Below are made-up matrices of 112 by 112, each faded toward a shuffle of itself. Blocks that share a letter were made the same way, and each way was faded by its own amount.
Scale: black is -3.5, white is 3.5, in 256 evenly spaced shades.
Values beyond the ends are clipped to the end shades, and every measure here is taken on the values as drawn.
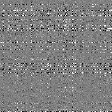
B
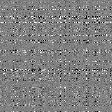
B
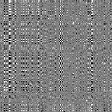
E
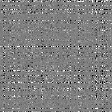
B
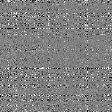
B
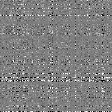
B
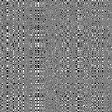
E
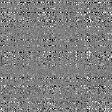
B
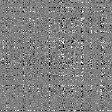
B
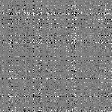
B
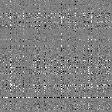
B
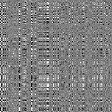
E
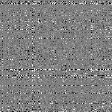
B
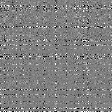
B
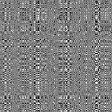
E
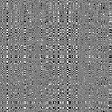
E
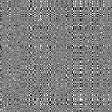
E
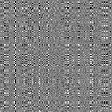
E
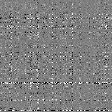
B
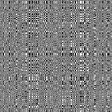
E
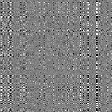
E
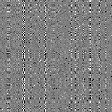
E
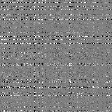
B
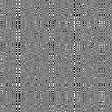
E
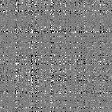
B
